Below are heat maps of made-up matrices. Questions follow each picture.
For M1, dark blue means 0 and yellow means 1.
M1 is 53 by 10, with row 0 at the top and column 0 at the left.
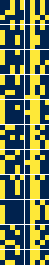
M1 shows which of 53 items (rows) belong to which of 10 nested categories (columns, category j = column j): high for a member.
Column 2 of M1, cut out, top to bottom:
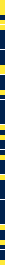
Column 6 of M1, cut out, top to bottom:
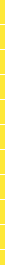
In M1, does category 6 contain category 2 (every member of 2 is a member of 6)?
yes
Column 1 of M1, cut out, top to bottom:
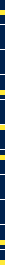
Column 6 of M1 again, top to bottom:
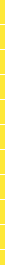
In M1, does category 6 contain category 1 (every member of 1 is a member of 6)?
yes
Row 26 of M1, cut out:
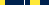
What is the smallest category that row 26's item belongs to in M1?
7
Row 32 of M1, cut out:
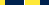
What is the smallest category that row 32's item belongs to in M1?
5
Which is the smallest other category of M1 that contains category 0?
6
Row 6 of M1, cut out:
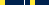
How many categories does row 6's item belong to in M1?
2
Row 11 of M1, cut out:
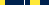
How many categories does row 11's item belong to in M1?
3
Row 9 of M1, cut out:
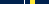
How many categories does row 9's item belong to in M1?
1
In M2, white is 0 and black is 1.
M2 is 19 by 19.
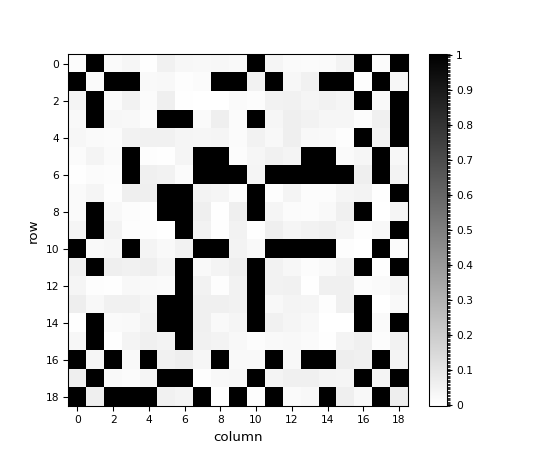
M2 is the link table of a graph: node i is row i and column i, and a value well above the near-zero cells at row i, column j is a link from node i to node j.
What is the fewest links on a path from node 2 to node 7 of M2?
2
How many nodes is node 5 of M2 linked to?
6
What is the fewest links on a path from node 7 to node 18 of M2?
1
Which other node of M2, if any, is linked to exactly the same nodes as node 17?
node 14
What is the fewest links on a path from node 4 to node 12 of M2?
4
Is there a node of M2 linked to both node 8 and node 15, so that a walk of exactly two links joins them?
yes
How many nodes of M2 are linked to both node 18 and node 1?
7
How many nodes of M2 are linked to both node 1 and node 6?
7
